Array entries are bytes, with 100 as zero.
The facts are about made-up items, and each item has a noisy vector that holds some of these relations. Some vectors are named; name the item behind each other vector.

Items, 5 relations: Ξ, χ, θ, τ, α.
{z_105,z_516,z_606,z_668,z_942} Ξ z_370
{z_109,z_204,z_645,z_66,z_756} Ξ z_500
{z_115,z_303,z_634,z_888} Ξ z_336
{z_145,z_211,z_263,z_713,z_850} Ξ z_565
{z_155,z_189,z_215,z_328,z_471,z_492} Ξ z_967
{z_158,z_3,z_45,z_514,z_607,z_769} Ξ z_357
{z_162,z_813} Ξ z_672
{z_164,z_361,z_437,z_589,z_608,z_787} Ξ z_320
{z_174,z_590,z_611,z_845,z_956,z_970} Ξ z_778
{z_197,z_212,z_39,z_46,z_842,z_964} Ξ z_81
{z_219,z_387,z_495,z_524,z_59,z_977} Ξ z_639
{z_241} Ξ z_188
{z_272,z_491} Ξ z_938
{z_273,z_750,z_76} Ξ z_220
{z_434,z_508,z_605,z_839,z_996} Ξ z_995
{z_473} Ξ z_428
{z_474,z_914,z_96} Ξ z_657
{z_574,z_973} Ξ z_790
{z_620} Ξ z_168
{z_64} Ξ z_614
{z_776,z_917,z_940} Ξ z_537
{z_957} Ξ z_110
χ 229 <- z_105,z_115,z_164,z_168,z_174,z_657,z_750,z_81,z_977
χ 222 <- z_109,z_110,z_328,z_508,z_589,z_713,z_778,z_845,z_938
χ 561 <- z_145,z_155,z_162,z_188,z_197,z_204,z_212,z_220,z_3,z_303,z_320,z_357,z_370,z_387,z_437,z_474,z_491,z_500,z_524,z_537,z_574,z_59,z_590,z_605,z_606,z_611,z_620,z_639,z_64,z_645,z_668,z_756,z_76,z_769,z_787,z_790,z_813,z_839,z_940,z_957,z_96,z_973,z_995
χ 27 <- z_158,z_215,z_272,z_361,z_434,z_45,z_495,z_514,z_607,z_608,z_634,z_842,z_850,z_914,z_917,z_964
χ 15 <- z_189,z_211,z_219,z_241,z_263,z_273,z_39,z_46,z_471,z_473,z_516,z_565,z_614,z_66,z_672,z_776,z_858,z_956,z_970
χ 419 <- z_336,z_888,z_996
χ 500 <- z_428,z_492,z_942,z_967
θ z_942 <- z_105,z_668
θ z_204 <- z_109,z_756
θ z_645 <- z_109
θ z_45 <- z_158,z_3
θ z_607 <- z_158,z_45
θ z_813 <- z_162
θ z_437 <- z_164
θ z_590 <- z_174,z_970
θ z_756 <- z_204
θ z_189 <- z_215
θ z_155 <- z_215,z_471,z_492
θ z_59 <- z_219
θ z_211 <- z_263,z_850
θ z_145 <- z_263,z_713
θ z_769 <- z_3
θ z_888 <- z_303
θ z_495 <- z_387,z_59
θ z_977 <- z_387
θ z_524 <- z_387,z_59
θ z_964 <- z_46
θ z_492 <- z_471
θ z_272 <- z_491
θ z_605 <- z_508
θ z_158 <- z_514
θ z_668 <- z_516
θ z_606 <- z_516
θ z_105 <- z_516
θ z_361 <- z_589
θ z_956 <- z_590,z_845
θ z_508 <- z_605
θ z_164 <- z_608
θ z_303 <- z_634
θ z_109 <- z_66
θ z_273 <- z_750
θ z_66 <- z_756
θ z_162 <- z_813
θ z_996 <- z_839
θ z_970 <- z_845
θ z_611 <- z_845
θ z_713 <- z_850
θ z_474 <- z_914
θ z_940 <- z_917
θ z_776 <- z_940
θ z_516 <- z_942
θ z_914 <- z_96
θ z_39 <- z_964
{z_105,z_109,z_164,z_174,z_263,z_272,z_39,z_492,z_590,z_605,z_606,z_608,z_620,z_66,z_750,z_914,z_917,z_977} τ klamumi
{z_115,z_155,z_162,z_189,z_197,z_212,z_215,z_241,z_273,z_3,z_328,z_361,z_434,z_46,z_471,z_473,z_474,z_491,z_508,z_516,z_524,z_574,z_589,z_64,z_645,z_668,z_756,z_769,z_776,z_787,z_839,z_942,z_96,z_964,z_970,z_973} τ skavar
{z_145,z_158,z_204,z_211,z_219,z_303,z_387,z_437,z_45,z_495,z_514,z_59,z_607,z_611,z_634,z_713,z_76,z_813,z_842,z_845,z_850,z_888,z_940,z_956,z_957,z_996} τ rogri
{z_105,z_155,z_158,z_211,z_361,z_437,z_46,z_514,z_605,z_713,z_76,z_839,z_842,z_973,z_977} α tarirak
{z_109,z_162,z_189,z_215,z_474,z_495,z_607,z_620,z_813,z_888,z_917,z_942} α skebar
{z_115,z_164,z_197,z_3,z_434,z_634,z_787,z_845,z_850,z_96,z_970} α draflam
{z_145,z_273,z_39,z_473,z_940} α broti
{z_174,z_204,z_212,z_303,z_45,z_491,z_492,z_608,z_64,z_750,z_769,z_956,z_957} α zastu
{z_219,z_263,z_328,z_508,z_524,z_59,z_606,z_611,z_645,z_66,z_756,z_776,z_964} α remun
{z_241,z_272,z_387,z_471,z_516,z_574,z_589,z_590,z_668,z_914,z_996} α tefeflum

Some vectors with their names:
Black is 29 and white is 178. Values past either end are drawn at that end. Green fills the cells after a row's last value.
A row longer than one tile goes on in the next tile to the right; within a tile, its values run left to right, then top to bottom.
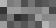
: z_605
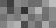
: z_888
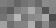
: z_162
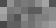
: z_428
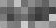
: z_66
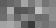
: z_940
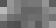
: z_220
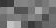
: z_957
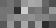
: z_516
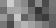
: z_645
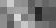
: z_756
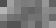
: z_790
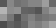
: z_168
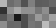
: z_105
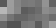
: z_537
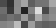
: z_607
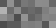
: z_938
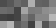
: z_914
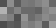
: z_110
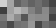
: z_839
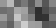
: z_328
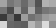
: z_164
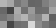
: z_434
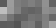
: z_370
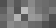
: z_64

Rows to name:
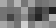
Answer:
z_263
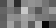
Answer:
z_589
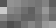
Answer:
z_639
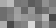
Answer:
z_197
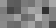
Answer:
z_189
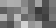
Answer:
z_776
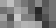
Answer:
z_964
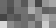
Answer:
z_620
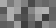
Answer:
z_437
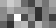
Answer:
z_524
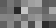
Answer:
z_241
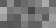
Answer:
z_967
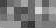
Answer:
z_145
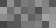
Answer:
z_778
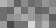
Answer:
z_115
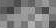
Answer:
z_942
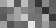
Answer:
z_3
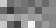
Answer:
z_970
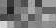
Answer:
z_917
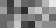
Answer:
z_495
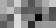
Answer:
z_59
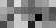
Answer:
z_219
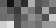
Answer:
z_174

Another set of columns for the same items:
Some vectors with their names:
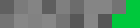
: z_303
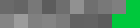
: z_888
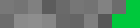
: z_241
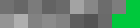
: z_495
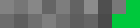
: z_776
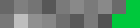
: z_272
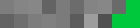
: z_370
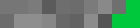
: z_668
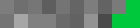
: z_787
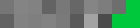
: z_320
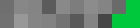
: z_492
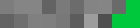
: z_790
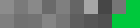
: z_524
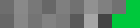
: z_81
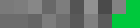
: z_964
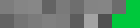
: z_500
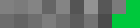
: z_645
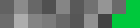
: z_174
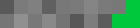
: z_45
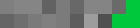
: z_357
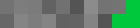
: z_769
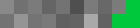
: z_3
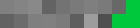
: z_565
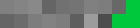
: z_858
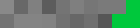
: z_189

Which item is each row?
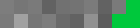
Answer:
z_434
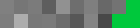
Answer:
z_605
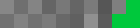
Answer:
z_46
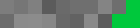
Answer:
z_516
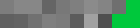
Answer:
z_967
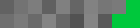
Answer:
z_940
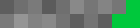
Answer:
z_996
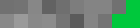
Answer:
z_387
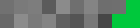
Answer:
z_39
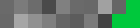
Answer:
z_590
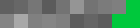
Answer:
z_607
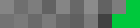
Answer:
z_155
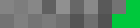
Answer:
z_66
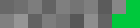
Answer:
z_842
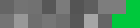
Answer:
z_845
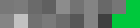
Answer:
z_105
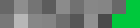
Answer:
z_750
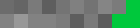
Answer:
z_813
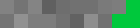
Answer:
z_215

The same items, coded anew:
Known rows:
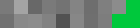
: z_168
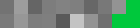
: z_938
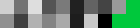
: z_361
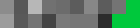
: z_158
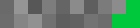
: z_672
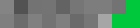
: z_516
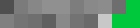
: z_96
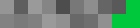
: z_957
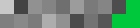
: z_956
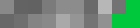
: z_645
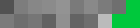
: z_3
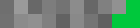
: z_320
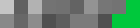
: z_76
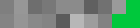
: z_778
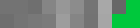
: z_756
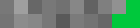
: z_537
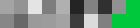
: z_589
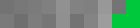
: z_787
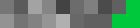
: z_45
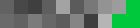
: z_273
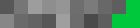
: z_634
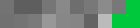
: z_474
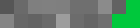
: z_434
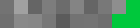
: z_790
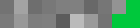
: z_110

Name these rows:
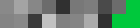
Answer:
z_492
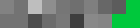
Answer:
z_471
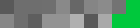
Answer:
z_942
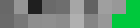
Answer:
z_606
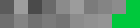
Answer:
z_164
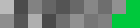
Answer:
z_211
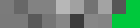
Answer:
z_970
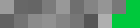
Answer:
z_888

